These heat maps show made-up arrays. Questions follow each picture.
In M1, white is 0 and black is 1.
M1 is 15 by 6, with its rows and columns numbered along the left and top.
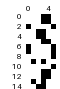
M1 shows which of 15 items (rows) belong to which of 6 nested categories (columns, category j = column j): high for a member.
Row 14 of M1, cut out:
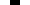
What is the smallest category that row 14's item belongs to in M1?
2
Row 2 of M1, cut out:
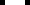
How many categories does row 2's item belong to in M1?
2
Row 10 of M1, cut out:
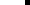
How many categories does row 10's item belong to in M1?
1
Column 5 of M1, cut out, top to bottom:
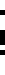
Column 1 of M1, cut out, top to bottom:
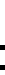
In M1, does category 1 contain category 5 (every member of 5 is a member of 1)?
no
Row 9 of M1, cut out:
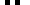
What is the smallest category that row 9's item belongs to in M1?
1
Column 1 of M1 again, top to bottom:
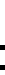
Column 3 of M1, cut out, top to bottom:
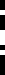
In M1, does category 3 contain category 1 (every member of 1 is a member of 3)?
yes
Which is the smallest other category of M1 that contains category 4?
3
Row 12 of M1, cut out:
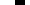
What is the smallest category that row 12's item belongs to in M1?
4
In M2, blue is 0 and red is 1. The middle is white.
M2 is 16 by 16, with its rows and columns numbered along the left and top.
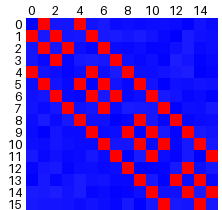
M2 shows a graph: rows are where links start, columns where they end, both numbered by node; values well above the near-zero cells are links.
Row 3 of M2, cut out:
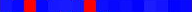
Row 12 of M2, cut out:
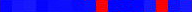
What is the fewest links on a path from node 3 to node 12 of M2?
6
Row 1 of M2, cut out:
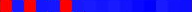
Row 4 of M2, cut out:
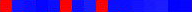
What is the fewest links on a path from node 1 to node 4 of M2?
2
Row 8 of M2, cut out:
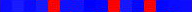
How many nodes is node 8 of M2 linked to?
3
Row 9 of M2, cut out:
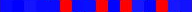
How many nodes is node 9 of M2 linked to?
4
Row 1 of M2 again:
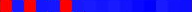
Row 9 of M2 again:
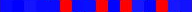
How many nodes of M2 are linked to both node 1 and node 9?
1
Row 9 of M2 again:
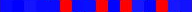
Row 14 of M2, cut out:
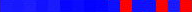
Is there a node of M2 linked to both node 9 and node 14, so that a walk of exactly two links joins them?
yes
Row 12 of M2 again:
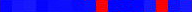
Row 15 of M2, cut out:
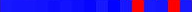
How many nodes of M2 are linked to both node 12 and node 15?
0
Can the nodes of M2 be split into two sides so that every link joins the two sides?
yes
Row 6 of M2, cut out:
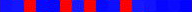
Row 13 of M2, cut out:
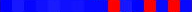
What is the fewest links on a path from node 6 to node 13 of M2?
3
